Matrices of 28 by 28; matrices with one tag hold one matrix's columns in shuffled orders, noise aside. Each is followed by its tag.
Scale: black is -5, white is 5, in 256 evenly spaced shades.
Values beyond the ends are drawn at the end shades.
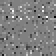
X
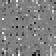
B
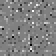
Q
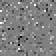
Q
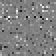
X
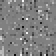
B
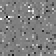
X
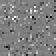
X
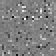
X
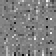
B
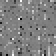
B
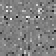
X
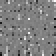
B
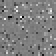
X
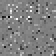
X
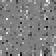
B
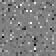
Q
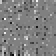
B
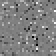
Q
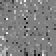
B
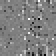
B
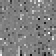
B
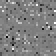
Q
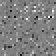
X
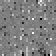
B
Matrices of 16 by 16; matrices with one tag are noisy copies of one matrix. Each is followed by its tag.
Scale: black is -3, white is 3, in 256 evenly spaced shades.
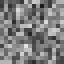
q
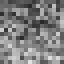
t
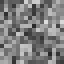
q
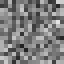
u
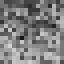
t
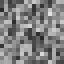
q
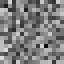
u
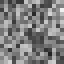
q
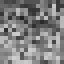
t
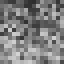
t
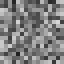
u
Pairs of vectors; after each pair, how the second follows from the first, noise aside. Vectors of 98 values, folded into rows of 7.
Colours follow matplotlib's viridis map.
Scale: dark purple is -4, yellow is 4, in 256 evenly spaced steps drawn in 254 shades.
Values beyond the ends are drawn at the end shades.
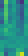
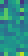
sign-scrambled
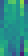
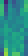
reversed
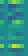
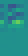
partly zeroed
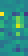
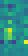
reversed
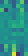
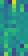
reversed
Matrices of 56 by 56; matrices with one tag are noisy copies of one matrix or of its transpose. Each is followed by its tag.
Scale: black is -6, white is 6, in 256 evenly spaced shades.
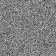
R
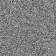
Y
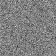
Y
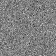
R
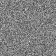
R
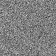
Y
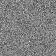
R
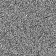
Y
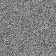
R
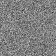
R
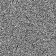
Y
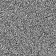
Y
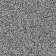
Y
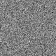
R
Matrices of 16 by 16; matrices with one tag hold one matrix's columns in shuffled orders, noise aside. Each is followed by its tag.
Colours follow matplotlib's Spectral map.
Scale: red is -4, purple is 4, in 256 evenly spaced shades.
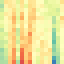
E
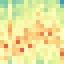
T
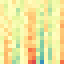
E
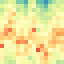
T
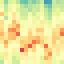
T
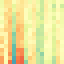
E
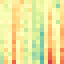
E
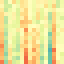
E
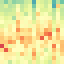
T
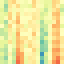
E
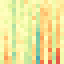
E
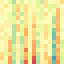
E
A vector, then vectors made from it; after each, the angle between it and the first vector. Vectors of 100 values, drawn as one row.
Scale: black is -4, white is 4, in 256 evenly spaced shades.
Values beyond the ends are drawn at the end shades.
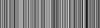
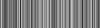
partly aligned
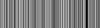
nearly parallel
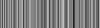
partly aligned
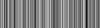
nearly parallel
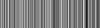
nearly parallel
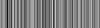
orthogonal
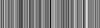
nearly opposite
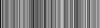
orthogonal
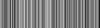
partly aligned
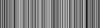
nearly parallel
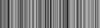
partly opposed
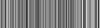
partly opposed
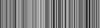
partly aligned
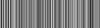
partly opposed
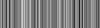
partly aligned
